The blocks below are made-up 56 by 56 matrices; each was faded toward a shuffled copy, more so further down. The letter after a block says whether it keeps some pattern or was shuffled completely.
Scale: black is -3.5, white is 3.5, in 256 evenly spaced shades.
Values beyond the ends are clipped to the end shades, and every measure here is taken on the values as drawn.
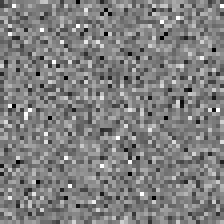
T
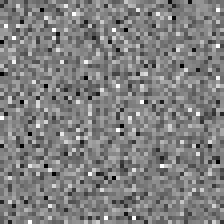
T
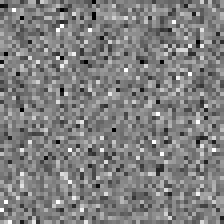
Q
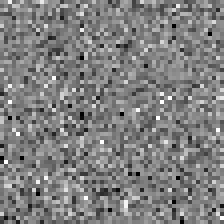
Q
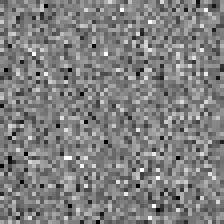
Q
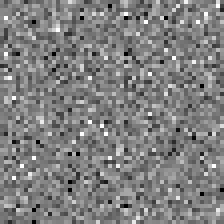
Q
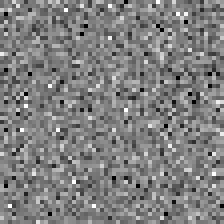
Q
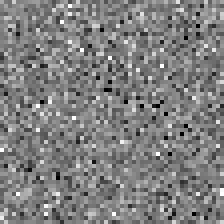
T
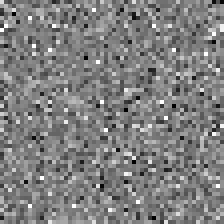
Q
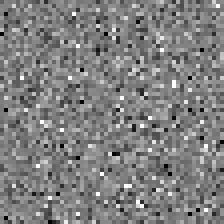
Q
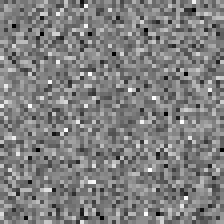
Q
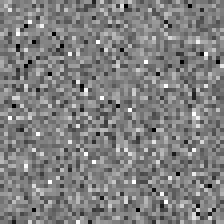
T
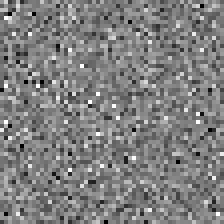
Q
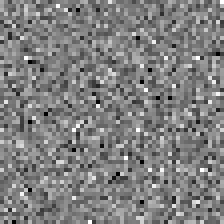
Q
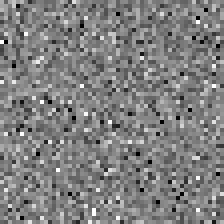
T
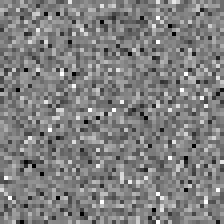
T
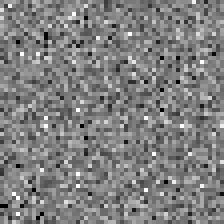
T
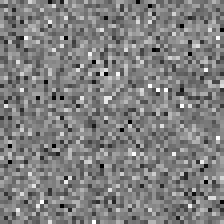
T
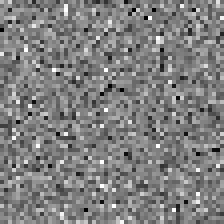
Q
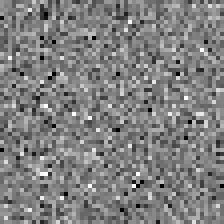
Q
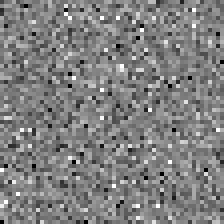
T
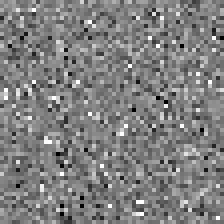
Q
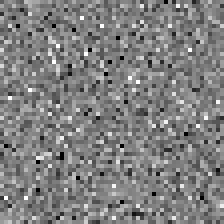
T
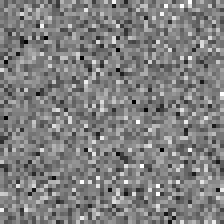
T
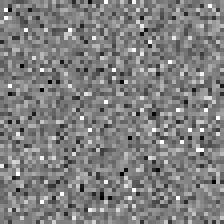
T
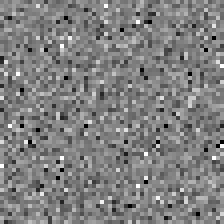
T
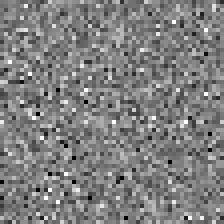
T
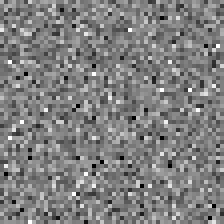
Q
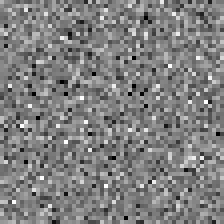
T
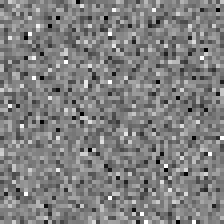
T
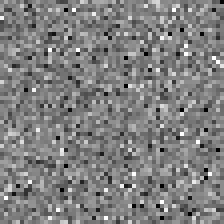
Q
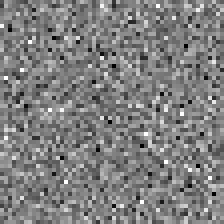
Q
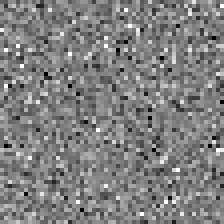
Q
